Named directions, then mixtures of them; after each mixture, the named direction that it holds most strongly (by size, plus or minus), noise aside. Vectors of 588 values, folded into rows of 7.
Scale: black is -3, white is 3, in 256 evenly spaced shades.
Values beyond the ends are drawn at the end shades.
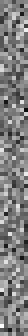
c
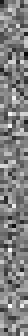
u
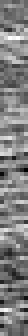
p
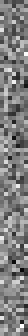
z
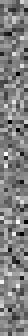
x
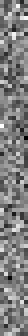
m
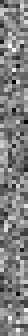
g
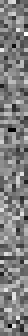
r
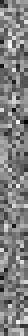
g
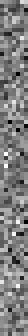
x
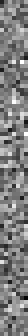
u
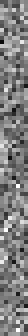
g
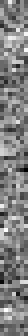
p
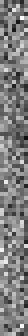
m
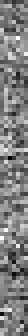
z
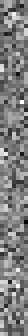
c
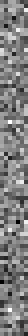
x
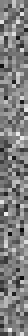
c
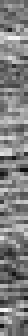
p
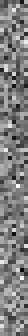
z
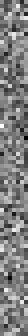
m
